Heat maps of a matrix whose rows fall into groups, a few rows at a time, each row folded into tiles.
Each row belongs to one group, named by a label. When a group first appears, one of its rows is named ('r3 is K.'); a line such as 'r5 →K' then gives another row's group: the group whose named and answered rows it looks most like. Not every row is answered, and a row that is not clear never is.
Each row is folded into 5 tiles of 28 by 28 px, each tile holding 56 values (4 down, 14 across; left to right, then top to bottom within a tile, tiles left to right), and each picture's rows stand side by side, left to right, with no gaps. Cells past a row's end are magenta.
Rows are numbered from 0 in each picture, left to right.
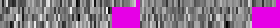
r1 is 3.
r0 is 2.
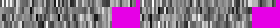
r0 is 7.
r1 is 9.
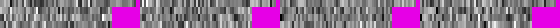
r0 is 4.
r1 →7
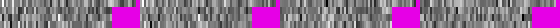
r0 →9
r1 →9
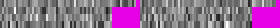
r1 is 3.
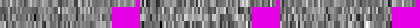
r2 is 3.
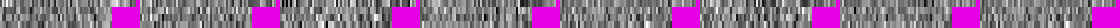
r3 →7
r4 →3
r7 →3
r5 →7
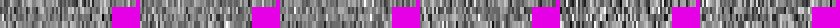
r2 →4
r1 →3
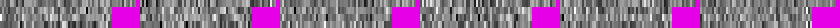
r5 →2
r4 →4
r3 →7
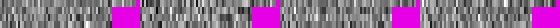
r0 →3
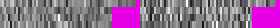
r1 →2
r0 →9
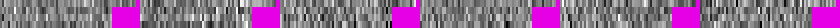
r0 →4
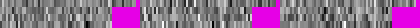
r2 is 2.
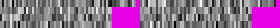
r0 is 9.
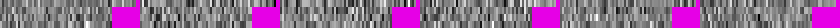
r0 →3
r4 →4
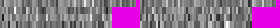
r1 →3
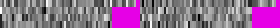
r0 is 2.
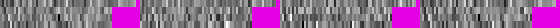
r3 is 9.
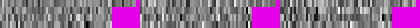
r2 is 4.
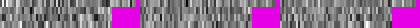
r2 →3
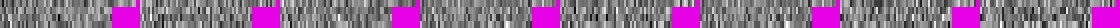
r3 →3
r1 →9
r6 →4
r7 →7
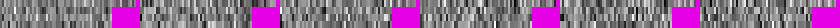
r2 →2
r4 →4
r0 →4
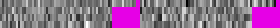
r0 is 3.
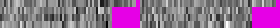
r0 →7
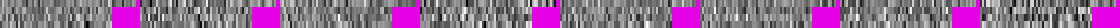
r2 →9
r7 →7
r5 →4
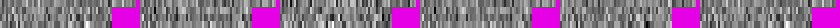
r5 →3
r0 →3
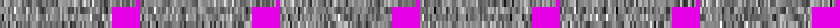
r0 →4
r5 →7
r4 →4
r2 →9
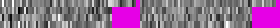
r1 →3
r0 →9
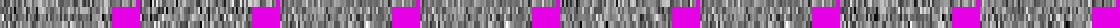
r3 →3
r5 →3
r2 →3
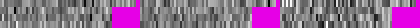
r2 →7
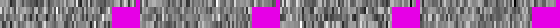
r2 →7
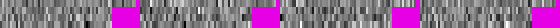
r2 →7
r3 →3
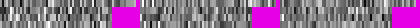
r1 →9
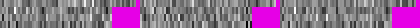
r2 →4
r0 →4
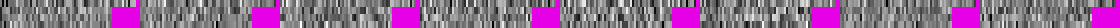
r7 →9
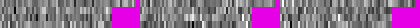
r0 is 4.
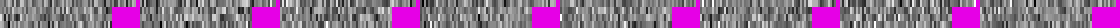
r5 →9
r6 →2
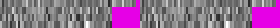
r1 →3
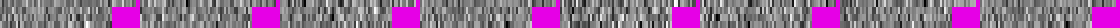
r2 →2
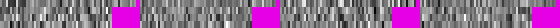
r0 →2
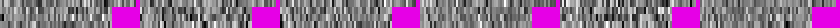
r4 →7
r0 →4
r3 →9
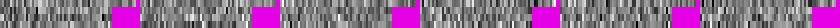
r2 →9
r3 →2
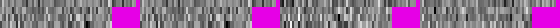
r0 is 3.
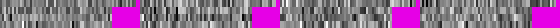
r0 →9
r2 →7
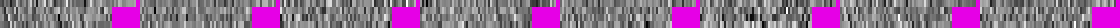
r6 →9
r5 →7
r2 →2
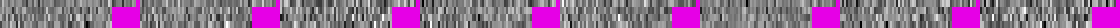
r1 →3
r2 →4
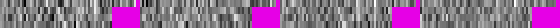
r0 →2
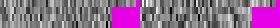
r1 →7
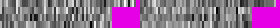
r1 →7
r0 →4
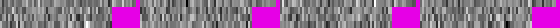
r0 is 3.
